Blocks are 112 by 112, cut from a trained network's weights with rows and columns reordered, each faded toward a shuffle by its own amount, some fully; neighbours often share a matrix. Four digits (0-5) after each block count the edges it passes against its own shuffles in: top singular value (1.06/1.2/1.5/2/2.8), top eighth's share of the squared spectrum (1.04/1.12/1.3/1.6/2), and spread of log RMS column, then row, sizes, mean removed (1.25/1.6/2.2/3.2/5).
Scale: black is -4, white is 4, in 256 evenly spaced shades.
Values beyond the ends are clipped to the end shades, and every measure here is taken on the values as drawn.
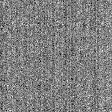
3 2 0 2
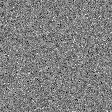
0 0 0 0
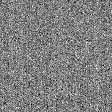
2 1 0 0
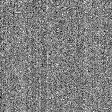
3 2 0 1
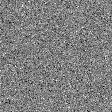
0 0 0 0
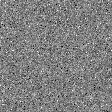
0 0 0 0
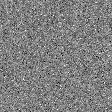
0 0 0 0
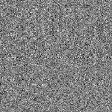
3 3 1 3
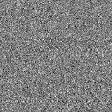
3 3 1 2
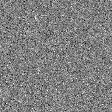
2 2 0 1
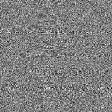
3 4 1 3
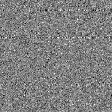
3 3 0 2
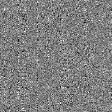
3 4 3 1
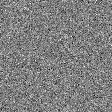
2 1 0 0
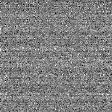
3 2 2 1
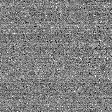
3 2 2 0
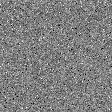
0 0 0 0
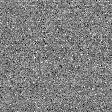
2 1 0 0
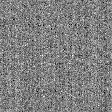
3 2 0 2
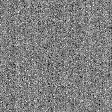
2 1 0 1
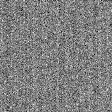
2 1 0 0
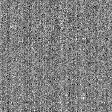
3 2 0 2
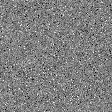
1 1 0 0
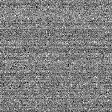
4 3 2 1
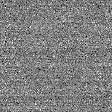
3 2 1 0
